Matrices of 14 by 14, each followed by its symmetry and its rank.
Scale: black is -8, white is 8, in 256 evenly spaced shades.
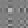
symmetric, rank one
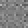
neither, rank three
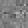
neither, rank three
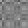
symmetric, rank two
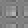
symmetric, rank one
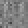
neither, rank three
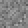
symmetric, full rank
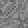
symmetric, full rank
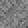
symmetric, full rank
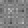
symmetric, rank two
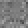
neither, rank three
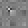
symmetric, rank two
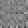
neither, rank three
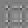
symmetric, rank one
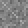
symmetric, full rank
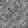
symmetric, full rank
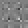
symmetric, rank two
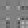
symmetric, rank one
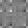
symmetric, rank two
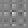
symmetric, rank one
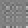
symmetric, rank two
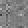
neither, rank three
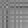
symmetric, rank one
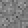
symmetric, full rank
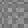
symmetric, rank two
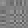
symmetric, rank one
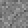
symmetric, full rank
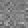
neither, rank three
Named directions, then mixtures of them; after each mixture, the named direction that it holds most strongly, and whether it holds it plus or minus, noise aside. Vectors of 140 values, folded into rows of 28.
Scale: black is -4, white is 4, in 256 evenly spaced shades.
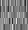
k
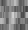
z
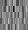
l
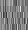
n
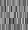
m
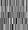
k, minus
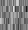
l, minus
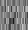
m, plus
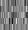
k, plus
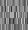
m, plus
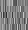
n, plus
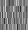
n, minus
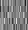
k, plus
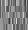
k, plus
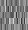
m, minus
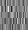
m, plus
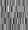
m, plus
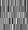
k, plus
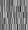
n, minus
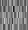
l, plus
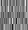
k, minus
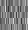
m, minus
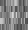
z, plus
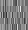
n, plus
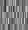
l, plus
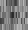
z, minus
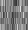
n, plus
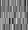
k, plus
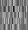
l, plus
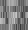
z, plus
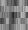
z, minus
